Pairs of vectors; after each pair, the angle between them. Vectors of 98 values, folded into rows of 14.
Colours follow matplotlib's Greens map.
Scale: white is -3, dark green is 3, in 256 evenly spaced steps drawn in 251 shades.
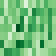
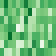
nearly opposite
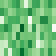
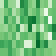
partly opposed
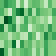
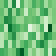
partly aligned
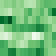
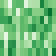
partly aligned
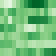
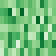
orthogonal
